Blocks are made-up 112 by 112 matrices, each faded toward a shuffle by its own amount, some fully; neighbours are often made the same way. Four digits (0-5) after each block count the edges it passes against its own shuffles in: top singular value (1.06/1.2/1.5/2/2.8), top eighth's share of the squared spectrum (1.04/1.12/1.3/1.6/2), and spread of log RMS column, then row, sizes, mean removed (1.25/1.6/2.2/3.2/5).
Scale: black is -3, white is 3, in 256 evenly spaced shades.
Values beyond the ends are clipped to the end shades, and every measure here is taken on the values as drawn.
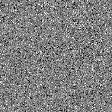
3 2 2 0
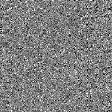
3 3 3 1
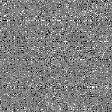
4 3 2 3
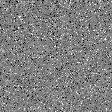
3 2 0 1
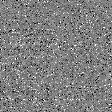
3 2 0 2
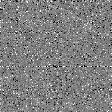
4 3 1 2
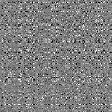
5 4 3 3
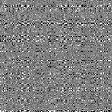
5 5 3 4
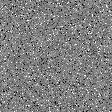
0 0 0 0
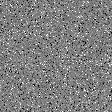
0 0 0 0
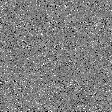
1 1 0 2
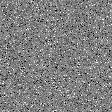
0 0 0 0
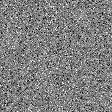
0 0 0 0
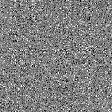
3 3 1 1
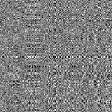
5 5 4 3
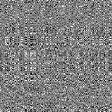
5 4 3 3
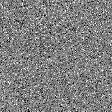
3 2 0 0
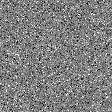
0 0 0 0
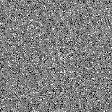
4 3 1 2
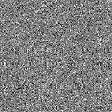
4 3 2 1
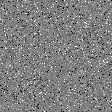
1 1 0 0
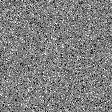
0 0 0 0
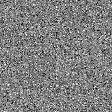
3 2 1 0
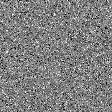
2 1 0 0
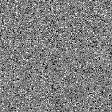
3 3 1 1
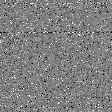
2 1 0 1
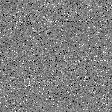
1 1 0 1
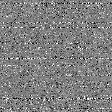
2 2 0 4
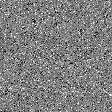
3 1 0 0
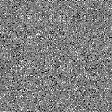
4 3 1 2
